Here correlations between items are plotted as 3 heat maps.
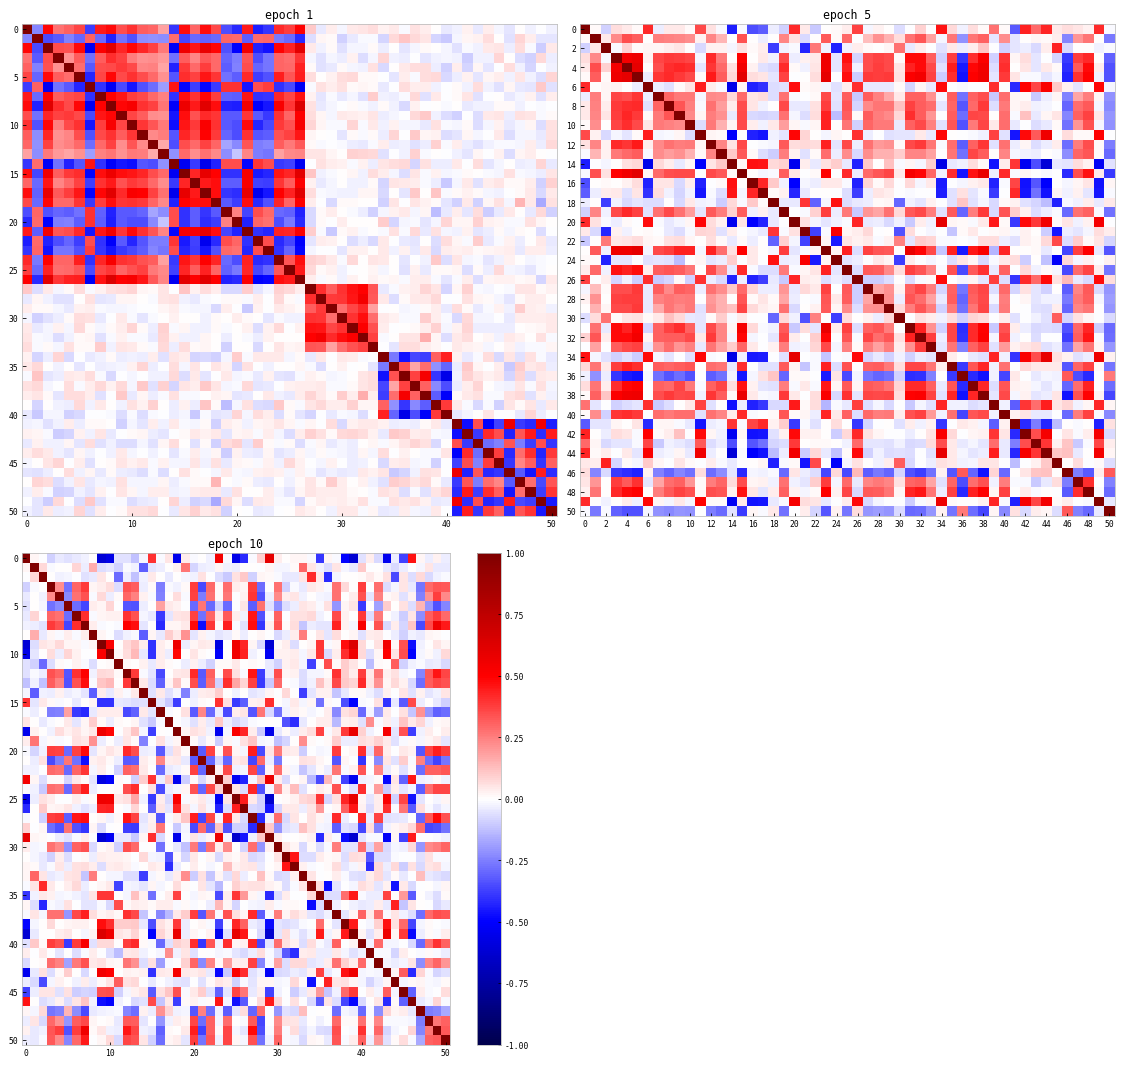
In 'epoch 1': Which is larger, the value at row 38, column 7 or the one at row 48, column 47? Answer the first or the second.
the second
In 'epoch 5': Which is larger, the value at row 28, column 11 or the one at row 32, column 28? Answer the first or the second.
the second
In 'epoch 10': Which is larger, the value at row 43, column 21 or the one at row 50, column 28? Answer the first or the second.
the first
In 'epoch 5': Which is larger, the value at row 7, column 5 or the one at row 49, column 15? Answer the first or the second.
the first
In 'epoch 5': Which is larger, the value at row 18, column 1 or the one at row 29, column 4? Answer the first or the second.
the second
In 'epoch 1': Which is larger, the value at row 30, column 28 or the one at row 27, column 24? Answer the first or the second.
the first
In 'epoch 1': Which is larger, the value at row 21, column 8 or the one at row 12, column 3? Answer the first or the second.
the first
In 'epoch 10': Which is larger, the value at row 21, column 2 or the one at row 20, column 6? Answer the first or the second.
the second
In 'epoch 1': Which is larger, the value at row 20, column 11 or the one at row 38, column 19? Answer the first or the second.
the second
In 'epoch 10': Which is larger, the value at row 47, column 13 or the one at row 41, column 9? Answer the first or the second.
the second
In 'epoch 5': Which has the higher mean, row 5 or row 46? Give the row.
5
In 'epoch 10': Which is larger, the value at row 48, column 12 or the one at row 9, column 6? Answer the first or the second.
the first
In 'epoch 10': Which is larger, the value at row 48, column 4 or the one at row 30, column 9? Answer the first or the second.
the first
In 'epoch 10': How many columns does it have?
51
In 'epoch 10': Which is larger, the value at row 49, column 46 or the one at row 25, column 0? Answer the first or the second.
the first
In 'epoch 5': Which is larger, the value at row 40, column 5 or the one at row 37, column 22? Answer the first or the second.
the first
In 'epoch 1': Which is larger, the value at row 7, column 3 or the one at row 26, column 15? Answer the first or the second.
the second
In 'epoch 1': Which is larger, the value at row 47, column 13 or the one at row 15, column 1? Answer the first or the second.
the first
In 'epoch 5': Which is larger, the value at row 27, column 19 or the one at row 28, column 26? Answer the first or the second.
the first
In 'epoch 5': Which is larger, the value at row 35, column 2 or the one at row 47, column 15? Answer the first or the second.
the second
